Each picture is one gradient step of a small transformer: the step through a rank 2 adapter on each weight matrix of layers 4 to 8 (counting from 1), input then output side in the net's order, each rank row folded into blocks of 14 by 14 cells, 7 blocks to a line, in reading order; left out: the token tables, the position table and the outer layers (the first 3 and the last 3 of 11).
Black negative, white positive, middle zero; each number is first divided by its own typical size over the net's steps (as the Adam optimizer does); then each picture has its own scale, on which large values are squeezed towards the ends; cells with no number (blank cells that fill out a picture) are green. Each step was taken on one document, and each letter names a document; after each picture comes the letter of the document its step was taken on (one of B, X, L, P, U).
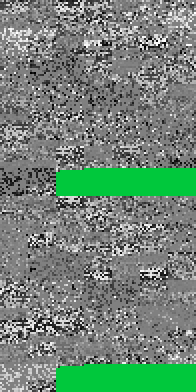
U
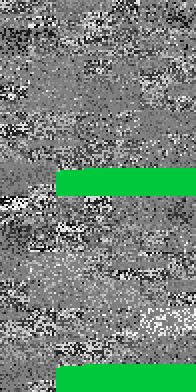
U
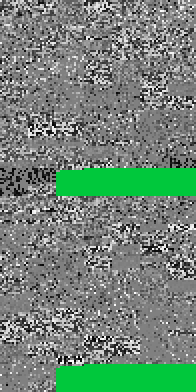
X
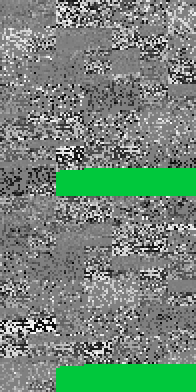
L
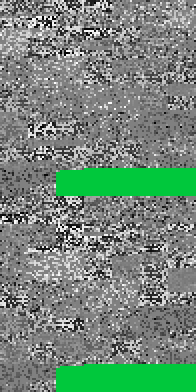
L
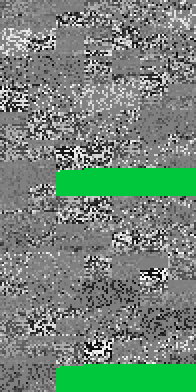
L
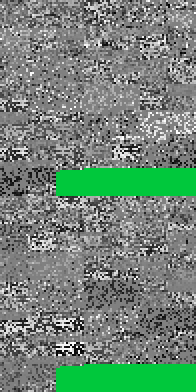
U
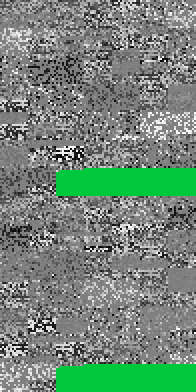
U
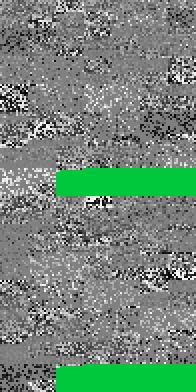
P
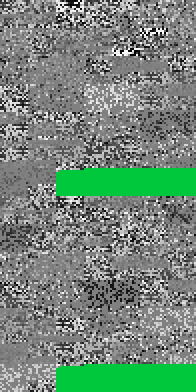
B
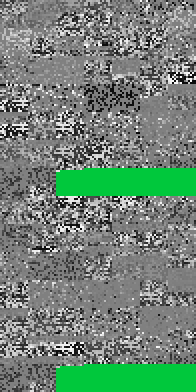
L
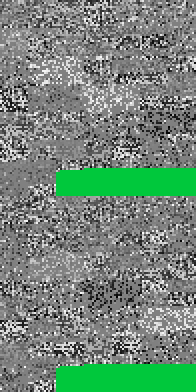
P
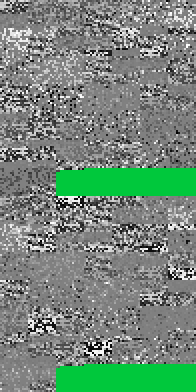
U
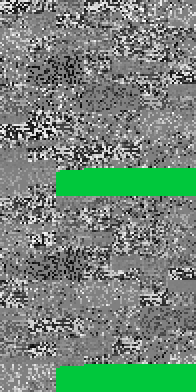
L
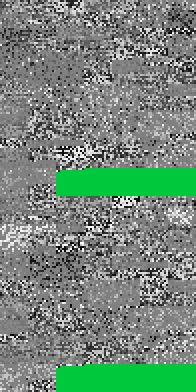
B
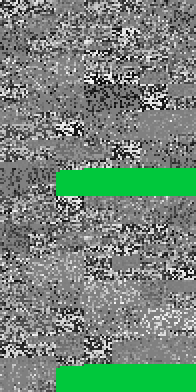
X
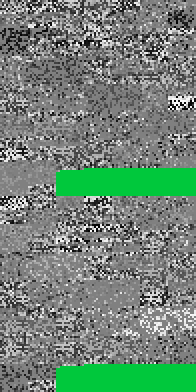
P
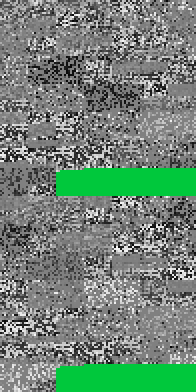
X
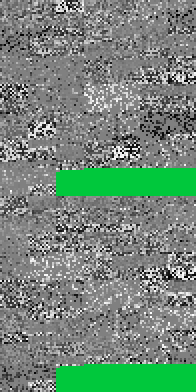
P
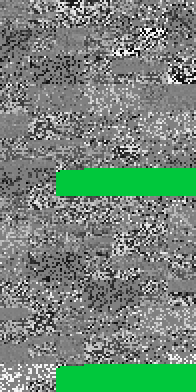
B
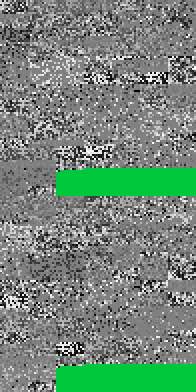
B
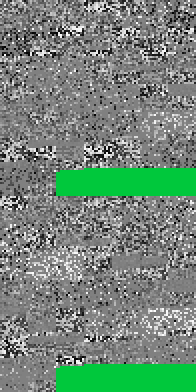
X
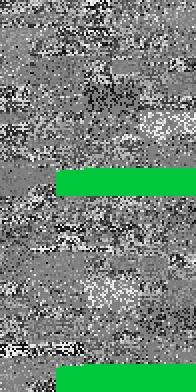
L
